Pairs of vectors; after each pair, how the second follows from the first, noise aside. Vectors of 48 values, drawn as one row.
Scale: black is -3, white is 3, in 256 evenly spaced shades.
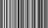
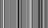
partly zeroed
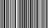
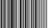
shuffled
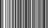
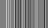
partly zeroed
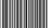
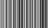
shuffled
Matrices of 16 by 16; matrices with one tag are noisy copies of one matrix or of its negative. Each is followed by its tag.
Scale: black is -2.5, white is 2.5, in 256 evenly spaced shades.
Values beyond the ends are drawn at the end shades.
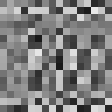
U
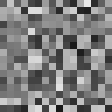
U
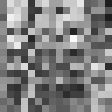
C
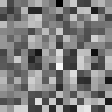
U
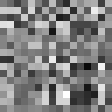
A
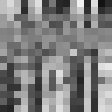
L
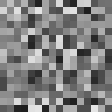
U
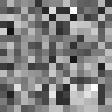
A
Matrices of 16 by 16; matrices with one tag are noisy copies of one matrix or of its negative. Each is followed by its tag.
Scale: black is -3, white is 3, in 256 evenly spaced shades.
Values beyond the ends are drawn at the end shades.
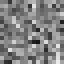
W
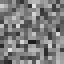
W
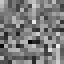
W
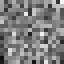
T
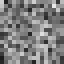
T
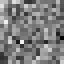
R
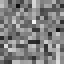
W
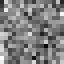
T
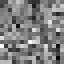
W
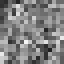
R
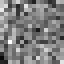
R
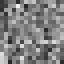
R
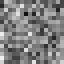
T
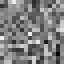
W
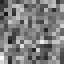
R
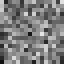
T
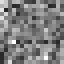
R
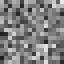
T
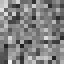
R
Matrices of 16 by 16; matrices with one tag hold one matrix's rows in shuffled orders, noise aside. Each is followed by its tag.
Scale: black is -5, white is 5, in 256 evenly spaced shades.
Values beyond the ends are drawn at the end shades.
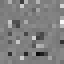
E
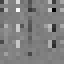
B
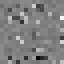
E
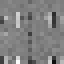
B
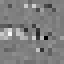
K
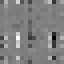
B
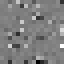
E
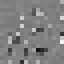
E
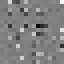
E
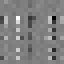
B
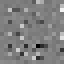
E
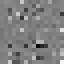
E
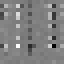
B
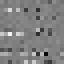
K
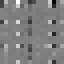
B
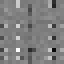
B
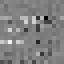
K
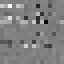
K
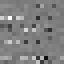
K
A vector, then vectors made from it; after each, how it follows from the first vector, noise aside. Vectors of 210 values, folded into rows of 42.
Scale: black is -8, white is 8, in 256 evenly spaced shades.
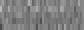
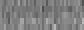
reversed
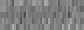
wrapped around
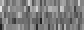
scaled up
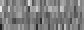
scaled up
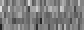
scaled up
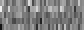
scaled up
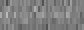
wrapped around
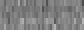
reversed
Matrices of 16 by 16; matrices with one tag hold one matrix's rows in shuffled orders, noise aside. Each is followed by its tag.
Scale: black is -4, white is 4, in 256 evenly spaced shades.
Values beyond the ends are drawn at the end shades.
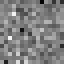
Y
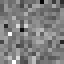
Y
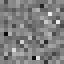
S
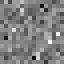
S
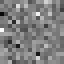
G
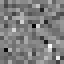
S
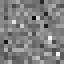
S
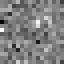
G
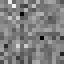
Y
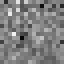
Y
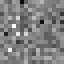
Y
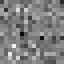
Y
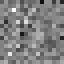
Y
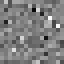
S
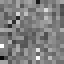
G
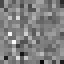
Y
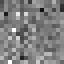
Y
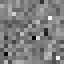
S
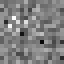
Y
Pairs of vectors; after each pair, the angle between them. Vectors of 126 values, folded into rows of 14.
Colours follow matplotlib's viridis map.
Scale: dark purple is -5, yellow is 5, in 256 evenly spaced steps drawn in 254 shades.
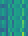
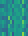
nearly parallel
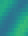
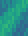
nearly opposite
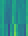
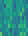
partly opposed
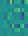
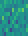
orthogonal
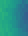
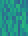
orthogonal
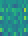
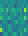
nearly parallel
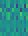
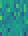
partly opposed
